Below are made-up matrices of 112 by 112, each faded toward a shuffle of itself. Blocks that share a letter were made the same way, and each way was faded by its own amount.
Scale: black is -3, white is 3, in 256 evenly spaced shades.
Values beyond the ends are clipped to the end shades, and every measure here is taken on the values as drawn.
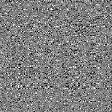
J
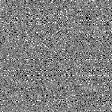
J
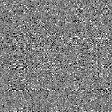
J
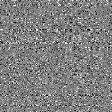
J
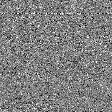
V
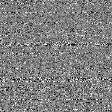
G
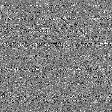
G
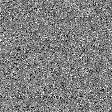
V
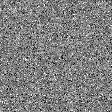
V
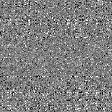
J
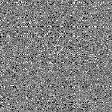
J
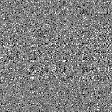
J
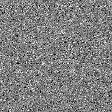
V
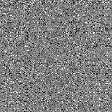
J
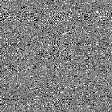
J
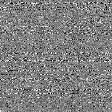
G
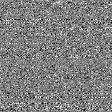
G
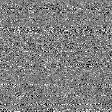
G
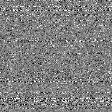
G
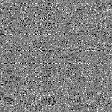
J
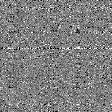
J
